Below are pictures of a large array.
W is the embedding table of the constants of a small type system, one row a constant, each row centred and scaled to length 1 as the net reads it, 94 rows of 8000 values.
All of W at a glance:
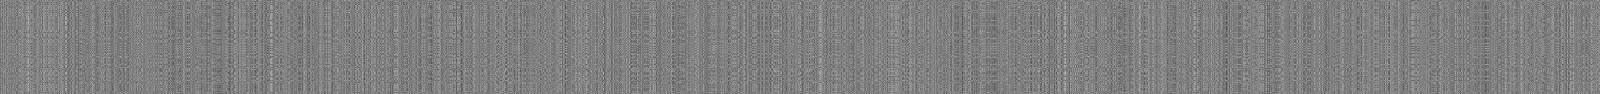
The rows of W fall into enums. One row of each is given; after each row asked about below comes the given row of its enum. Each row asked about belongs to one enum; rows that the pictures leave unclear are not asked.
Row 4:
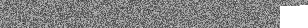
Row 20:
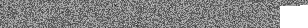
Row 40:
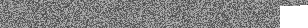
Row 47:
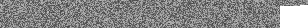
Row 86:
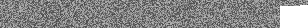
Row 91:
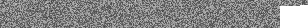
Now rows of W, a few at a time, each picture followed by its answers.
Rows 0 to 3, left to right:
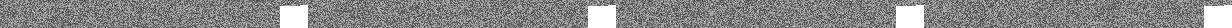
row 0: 20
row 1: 91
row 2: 4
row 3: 86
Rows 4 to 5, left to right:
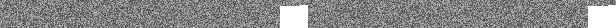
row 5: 91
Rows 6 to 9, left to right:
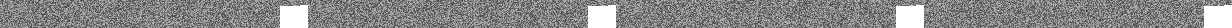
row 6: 40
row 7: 40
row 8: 47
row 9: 91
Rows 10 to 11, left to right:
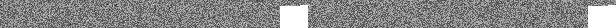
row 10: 20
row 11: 47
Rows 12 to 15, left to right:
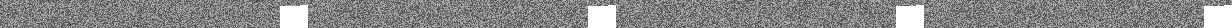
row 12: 20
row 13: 91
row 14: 47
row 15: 91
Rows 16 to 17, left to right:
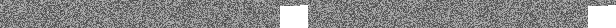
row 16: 47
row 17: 40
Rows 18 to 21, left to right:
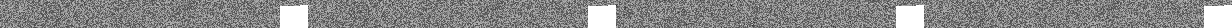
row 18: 86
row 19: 86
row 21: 86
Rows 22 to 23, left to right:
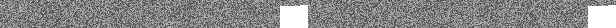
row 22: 86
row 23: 40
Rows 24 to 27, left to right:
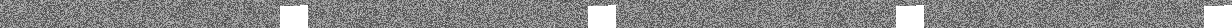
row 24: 47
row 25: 20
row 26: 40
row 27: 86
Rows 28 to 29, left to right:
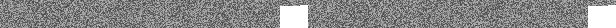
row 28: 40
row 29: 86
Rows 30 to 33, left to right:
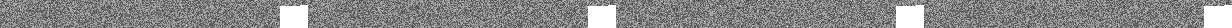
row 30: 91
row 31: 91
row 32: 4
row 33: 91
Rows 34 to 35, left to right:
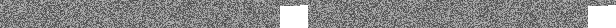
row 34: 47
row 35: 40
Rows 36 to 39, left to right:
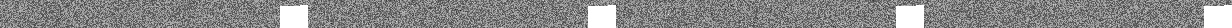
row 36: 86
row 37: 4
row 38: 20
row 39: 91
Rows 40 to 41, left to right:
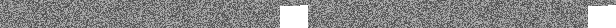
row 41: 47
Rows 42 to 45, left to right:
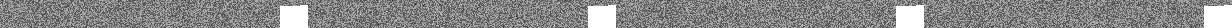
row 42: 40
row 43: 20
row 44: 91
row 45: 47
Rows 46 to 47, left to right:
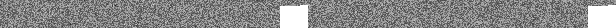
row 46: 20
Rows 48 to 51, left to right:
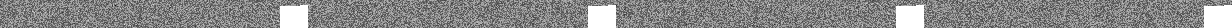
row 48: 20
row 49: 47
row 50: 20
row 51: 40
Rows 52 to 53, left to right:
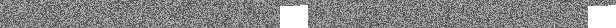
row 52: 47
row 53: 20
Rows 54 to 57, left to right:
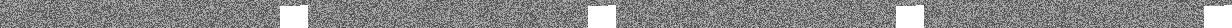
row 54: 91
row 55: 40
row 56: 4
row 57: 20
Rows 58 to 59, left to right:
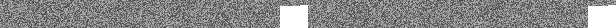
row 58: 40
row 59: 86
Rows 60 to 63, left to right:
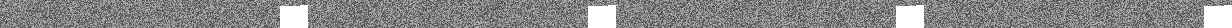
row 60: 91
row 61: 86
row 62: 40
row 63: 40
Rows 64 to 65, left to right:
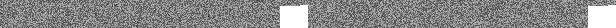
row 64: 20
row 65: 86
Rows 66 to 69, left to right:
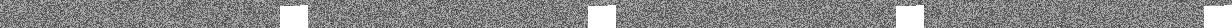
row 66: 47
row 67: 4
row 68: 91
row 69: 20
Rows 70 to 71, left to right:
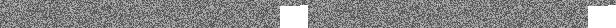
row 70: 91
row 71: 91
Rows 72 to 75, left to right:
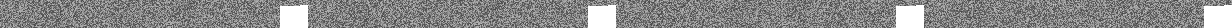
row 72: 86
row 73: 86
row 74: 40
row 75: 91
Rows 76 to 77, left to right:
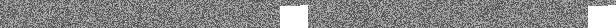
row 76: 20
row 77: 86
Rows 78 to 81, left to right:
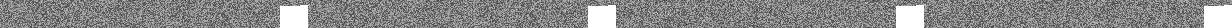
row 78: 40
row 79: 40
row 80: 20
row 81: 47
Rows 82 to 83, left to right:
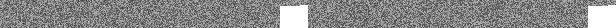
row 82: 4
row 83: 86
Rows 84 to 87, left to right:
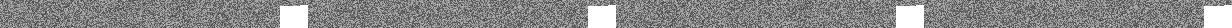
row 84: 40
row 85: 91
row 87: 91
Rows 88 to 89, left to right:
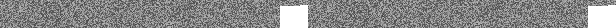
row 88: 86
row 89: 86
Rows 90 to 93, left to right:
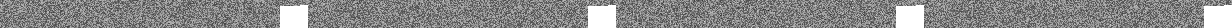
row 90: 47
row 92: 4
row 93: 91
